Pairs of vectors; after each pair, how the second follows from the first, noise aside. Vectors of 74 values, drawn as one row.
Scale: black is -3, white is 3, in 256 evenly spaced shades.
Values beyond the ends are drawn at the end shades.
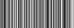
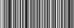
reversed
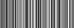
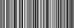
reversed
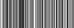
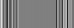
partly zeroed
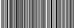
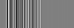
partly zeroed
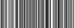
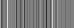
partly zeroed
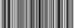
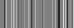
partly zeroed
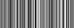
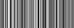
reversed
